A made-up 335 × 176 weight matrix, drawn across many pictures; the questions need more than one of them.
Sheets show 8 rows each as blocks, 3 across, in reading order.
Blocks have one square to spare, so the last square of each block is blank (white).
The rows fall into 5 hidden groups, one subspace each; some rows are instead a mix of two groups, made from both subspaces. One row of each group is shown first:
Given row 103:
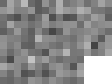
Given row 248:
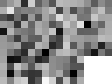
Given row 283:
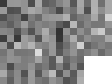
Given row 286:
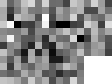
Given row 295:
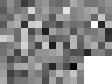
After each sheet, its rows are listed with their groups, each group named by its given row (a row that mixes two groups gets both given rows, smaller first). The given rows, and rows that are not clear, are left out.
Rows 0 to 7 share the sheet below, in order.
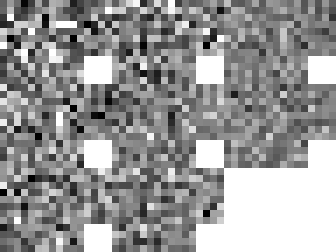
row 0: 286
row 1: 103
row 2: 283
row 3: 283
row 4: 283
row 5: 248
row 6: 103 and 295
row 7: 103
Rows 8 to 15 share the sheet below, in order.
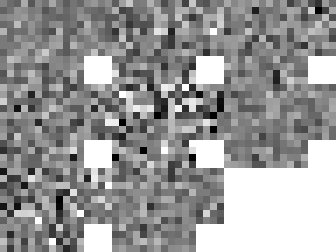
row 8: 248
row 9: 248 and 283
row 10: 283
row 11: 295
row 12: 248 and 283
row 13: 248
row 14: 283
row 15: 103
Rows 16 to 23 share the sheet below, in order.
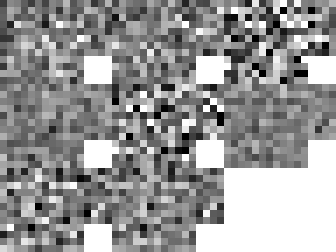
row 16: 286
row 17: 283 and 286
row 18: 248
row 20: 295
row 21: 103
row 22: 103
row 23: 103
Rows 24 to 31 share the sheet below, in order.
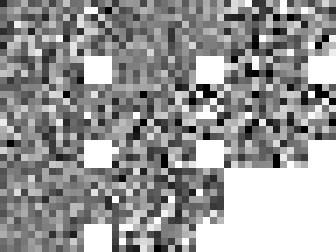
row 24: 286
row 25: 283
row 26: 103
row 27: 286
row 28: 283
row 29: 283
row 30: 295
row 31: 248
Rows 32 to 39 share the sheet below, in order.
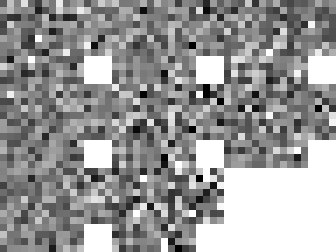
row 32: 103
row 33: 283
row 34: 248
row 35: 248
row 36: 283
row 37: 295
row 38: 283
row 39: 283
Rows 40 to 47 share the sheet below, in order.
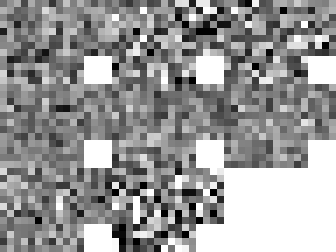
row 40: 248
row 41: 283
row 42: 103 and 248
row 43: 286
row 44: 248
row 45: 286
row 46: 283
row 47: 295
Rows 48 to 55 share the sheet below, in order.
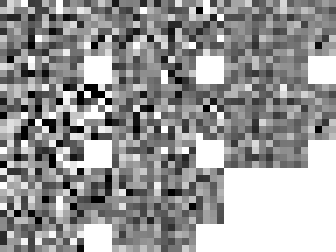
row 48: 103
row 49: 283
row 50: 103
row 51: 283
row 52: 295
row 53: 103
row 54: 283
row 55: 286
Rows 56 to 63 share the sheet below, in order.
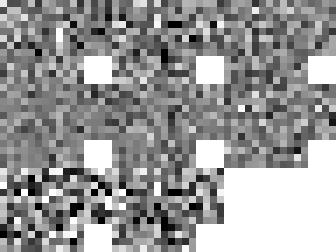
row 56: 283
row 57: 286
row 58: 103 and 295
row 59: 283
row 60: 283
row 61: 295
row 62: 295
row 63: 286
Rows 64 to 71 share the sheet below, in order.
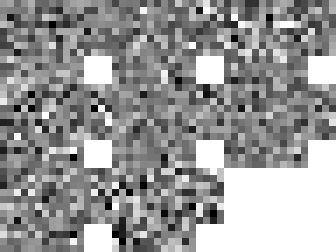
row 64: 286
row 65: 283
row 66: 286
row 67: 295
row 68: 283
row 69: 295
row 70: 295
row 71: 295
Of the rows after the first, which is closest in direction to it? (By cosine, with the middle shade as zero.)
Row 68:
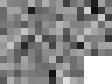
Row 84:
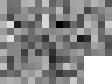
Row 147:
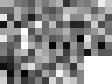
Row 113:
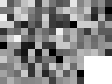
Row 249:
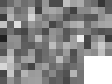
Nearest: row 113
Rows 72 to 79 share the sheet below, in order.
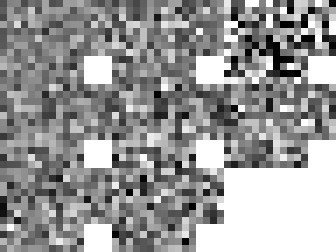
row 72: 295
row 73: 286
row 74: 286
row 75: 248
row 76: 248
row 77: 286
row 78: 286
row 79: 295
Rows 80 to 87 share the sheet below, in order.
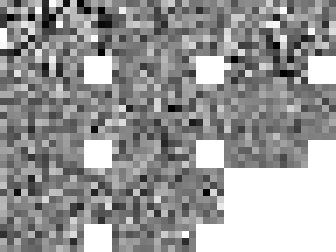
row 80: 248 and 295
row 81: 248
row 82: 286
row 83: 103
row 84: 286
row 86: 295
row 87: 295
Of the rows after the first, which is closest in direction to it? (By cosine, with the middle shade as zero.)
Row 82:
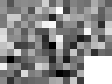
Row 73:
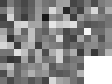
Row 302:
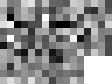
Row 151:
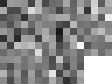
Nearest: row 73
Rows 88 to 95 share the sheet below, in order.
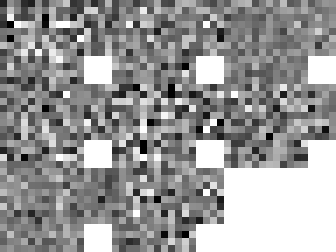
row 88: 286
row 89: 295
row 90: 103 and 283
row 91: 286 and 295
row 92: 103
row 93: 248
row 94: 103 and 283
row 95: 295
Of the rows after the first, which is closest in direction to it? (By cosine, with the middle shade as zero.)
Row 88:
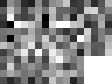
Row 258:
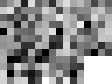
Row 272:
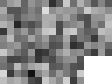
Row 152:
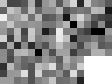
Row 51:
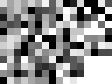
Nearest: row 152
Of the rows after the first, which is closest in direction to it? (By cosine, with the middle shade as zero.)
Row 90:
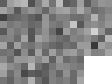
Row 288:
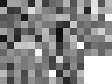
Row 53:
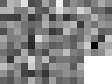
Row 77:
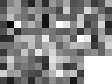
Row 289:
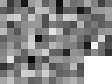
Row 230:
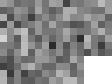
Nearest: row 53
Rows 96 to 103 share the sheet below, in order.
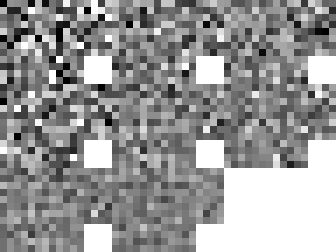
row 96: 283
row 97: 295
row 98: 283
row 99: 295
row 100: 103
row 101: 283
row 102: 103
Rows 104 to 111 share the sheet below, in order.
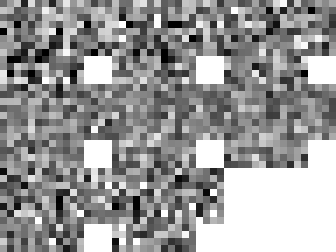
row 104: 248
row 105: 286
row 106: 248
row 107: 103
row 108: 248
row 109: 248
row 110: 283
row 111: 295
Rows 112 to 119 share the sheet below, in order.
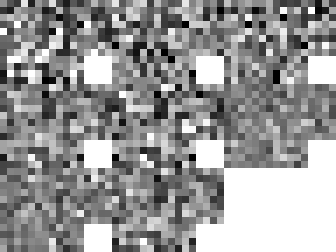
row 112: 248
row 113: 283 and 286
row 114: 248 and 283
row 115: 248
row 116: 248
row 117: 286
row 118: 283
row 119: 248
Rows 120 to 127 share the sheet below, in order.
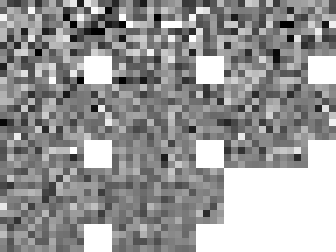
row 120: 283
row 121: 286
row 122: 286
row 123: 295
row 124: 283
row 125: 295
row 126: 248 and 295
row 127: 103
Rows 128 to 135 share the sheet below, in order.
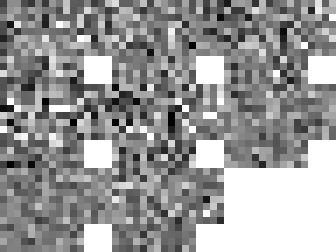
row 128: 286
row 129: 283
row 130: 283
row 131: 286
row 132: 283
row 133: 248
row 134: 103 and 248
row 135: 103 and 286
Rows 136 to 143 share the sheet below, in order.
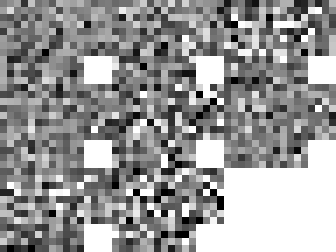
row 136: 248
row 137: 248 and 286
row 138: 286
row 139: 103
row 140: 283
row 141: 295
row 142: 286
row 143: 295
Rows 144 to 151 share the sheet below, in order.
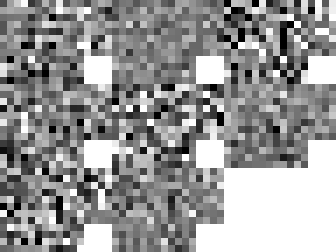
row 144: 103 and 286
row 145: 295
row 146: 283
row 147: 295
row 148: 295
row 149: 286
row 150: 283 and 286
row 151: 283
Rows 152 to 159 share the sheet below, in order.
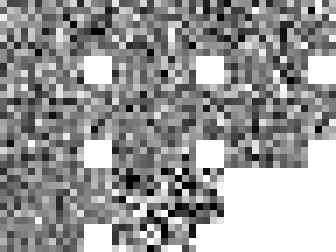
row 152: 283
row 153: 283
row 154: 283
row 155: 103
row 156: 295
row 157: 103
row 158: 283
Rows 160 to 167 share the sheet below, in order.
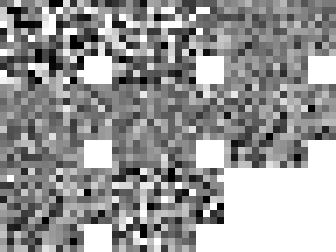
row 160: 248
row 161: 286
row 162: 103 and 295
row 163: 103 and 286
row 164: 283
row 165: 248
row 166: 248
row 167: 103
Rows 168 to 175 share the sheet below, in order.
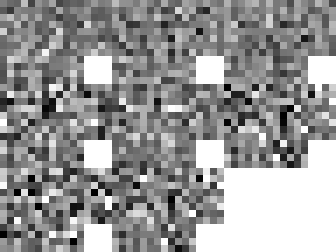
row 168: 248
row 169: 286
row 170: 286
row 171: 248 and 295
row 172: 286
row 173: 283
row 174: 295
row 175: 283
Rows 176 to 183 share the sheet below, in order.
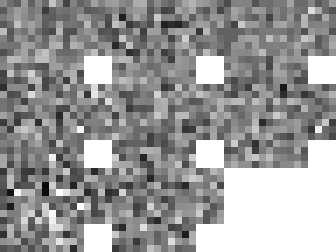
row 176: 248
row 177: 286
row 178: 286
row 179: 283
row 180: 248
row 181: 103
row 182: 286
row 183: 103
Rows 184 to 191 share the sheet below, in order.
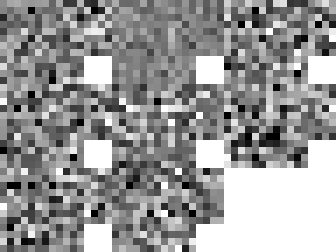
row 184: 283
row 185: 283
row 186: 295
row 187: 295
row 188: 286
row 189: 248 and 286
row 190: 103 and 295
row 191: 248 and 286
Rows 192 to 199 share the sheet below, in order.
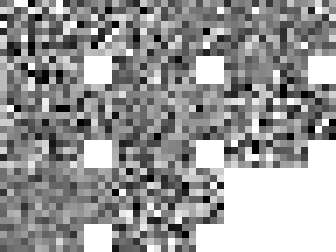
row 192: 103
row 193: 103 and 286
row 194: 283
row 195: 286
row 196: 248
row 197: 103
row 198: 103
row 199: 103
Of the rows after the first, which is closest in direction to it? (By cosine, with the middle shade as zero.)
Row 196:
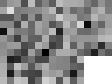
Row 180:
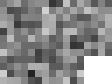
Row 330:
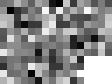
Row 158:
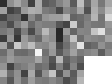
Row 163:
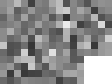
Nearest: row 180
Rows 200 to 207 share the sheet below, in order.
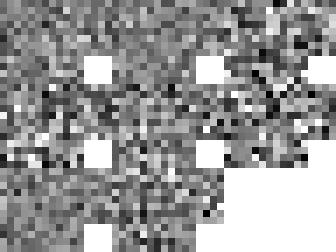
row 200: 286
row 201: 295
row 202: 248
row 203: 248
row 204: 103
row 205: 248
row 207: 103
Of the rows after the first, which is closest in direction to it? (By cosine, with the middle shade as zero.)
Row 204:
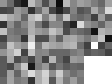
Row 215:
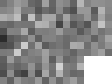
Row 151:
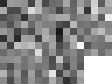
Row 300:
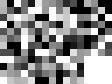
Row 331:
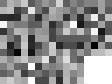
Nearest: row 215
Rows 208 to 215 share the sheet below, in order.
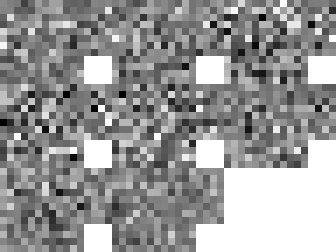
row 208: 286
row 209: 295
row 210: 103 and 248
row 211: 295
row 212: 248
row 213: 295
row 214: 286
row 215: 295
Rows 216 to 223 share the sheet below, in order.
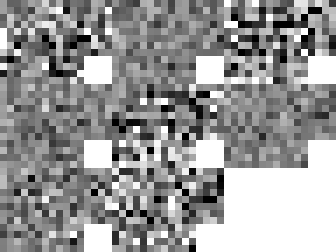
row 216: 286
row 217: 103 and 295
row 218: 286
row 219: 286
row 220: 286 and 295
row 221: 283
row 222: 295
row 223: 283
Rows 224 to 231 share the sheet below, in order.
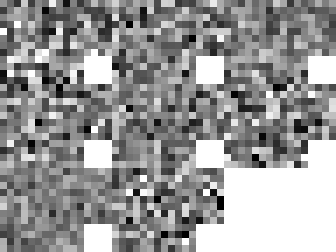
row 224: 248
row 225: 295
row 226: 248
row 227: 103
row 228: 286
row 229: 248
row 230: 295
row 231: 295
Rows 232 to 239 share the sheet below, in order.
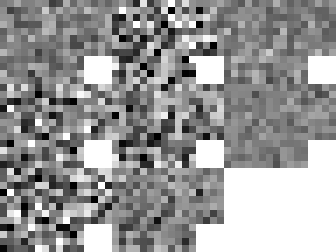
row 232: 248
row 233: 248
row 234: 248
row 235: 103
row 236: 248
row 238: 103
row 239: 248
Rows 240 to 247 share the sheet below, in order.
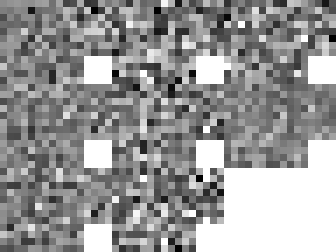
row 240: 283
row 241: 248
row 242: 295
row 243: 103
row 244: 103
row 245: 248
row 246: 103
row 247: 248 and 283
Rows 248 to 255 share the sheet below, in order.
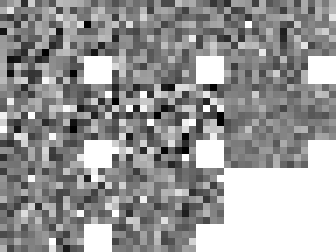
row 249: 295
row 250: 283
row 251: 286
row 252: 295
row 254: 283
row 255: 286
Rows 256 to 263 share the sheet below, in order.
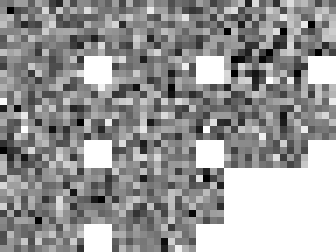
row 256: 248
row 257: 103
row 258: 248
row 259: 295
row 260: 103
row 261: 283
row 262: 283
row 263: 283
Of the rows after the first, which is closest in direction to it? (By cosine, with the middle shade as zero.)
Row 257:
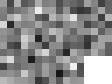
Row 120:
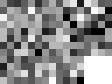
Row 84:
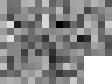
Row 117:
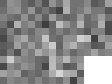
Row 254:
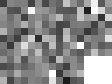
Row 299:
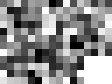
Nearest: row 254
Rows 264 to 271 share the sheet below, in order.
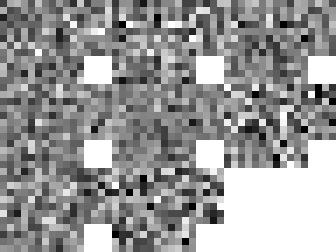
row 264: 283
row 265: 286
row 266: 286
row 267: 103
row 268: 286
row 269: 283
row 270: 103 and 286
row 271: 295
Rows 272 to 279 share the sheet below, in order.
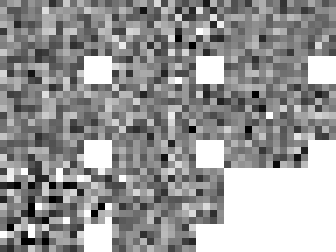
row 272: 248
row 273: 283 and 286
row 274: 103
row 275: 248
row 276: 283
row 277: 283 and 295
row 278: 103
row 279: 248
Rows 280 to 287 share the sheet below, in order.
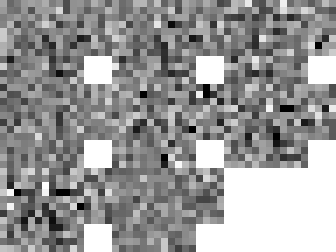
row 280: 286
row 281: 286
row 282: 103
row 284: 283
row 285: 286
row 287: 283
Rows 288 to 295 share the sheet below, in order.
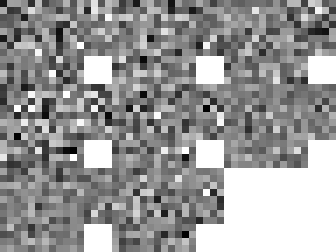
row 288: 283
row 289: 103
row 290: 283
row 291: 286 and 295
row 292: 295
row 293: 295
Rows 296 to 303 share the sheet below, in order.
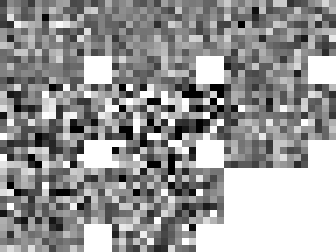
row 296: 286
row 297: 286
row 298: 295
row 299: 248
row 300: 103
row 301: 286
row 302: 286
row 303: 248
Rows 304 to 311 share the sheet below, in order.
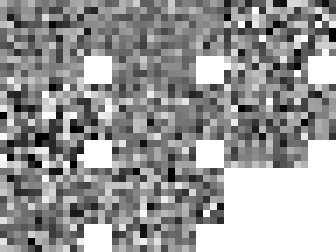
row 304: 286
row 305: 103
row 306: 295
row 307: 248
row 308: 103
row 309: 286
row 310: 248
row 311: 103
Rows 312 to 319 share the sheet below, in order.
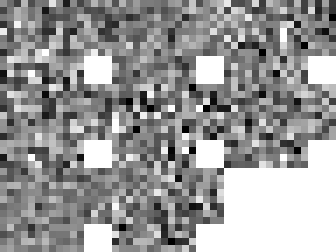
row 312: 248
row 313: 103 and 283
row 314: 283
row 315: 248
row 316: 295
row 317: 103
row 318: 103
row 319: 286
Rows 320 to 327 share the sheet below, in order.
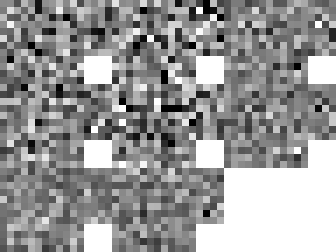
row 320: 103 and 283
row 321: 283
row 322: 295
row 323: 103
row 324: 286
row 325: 295
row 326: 248
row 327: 103
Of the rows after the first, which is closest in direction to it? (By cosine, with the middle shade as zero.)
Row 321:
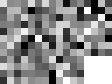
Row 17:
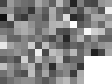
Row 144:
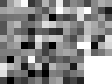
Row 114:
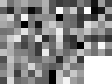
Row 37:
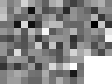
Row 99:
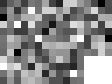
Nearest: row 114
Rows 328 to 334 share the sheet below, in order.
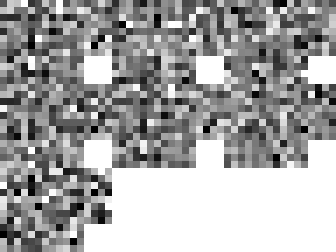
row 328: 103
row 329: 286
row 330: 248
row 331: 103 and 286
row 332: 103
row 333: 283
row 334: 295
